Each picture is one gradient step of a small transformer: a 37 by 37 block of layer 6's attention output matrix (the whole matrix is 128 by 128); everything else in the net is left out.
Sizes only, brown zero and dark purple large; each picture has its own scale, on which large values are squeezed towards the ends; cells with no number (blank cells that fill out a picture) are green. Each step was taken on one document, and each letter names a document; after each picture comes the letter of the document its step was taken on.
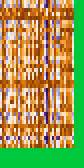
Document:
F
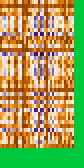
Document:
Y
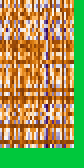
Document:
F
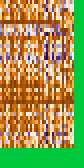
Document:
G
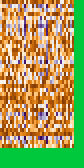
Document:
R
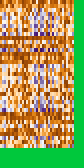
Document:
Y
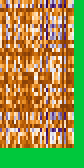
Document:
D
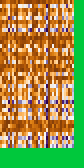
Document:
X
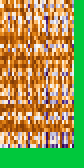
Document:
X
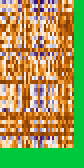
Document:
Y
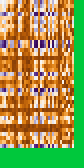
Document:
Y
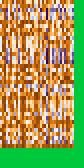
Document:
D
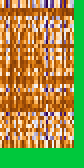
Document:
G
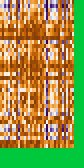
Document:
R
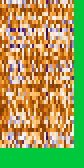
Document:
R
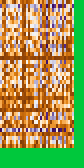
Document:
D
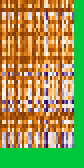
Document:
X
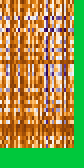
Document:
G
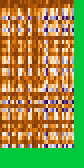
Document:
X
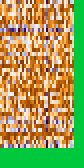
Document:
R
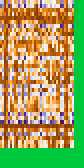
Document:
R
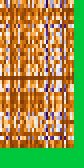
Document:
G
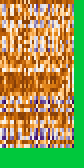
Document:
Y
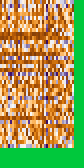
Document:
R
